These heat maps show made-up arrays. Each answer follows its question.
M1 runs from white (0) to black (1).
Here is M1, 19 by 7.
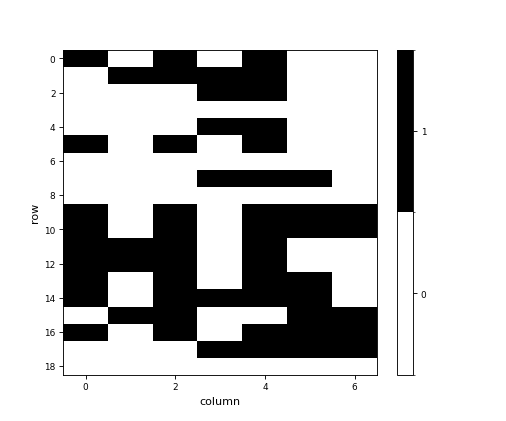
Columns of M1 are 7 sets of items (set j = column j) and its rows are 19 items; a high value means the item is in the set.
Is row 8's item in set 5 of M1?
no
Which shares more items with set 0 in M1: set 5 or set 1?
set 5
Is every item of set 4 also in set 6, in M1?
no
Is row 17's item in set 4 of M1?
yes
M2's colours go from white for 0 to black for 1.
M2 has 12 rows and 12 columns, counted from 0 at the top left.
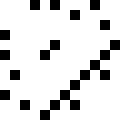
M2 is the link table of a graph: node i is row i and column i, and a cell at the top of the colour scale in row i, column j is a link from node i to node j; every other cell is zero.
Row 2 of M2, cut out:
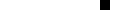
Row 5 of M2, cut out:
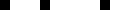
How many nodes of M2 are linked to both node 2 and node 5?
1
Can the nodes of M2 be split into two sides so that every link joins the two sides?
yes
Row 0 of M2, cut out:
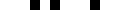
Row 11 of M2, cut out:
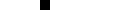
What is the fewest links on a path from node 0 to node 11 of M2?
3
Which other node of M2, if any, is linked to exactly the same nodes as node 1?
node 8
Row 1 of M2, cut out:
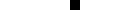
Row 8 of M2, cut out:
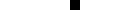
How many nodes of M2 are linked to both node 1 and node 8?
1
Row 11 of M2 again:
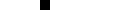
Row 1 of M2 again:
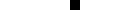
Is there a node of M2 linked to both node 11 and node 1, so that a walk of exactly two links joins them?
no
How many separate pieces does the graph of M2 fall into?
1
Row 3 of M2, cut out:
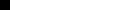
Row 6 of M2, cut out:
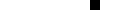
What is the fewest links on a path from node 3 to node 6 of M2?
3
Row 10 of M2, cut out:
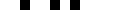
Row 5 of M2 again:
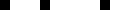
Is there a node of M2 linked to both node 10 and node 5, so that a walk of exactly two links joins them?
no
